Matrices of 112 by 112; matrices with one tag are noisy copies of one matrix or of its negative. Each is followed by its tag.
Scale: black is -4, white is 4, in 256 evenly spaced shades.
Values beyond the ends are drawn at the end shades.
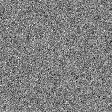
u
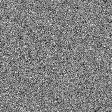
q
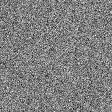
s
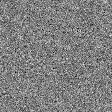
q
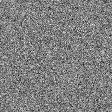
q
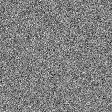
u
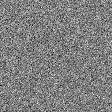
u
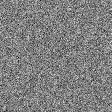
u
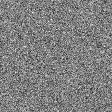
q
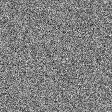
q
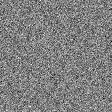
u
